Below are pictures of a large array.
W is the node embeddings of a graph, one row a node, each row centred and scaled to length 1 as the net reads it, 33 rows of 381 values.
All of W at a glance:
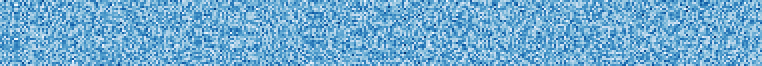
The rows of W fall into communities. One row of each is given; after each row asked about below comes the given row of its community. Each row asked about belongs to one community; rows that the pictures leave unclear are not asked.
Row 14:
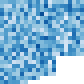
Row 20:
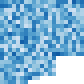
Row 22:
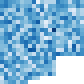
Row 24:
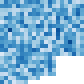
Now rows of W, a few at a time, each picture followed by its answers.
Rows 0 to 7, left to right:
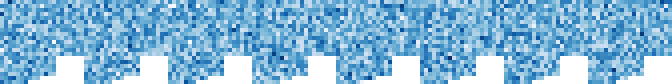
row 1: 14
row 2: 14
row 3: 24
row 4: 14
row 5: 24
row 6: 20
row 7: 20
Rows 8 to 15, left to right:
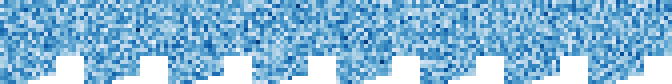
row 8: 20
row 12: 22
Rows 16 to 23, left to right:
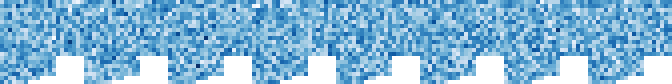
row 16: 24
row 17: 24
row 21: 20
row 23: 22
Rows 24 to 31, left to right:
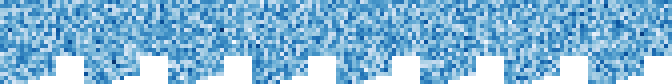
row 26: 20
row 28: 20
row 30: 22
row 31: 20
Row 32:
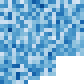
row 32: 24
